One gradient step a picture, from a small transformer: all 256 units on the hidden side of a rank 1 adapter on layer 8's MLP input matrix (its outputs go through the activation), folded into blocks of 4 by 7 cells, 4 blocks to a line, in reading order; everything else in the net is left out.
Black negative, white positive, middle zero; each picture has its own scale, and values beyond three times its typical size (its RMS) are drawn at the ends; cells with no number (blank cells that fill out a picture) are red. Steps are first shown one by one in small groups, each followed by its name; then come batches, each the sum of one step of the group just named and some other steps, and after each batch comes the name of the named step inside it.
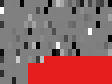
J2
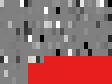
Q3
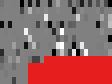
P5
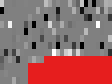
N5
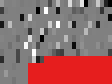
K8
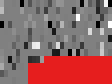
J2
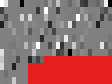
K8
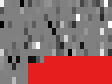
N5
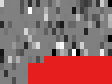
P5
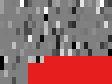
Q3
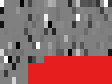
N5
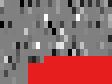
P5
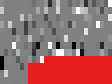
N5
